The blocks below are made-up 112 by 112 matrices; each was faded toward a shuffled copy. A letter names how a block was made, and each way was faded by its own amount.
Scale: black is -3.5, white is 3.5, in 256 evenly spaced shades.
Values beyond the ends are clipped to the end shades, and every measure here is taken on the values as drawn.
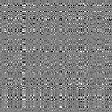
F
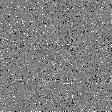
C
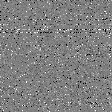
C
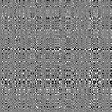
F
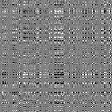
F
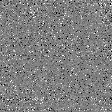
C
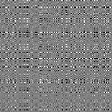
F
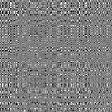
F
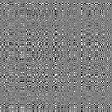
F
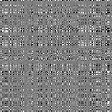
F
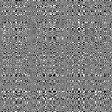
F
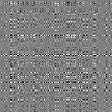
F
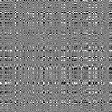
F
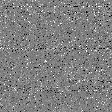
C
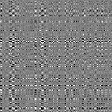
F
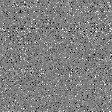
C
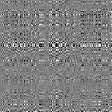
F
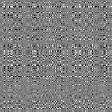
F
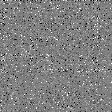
C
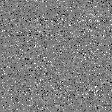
C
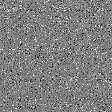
C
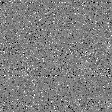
C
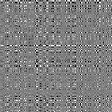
F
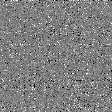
C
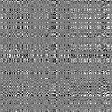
F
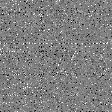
C
